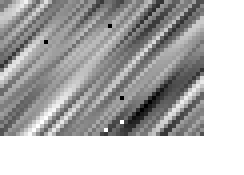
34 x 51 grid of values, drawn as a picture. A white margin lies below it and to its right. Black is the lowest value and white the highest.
Histogram: bell-shaped. Grain: diagonal, up to the right. Lone odd cells: 5, 2 higher and 3 lower than their neighbours.
